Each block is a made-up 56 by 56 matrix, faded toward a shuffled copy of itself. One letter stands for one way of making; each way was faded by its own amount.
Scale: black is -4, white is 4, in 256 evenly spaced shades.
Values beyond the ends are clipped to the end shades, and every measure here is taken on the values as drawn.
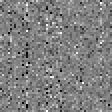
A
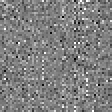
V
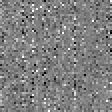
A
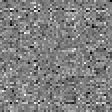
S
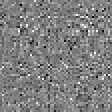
S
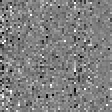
A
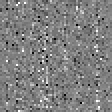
A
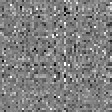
S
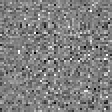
S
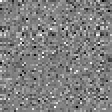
S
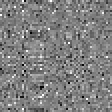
S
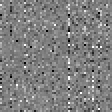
A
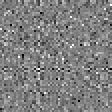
S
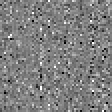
A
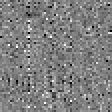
V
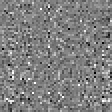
V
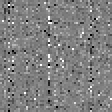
V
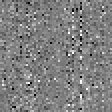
A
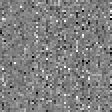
A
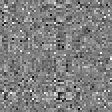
S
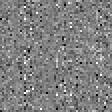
A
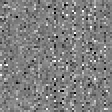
A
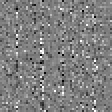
A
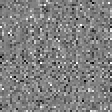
S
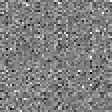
S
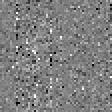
A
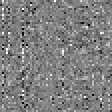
V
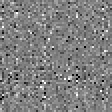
V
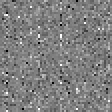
A
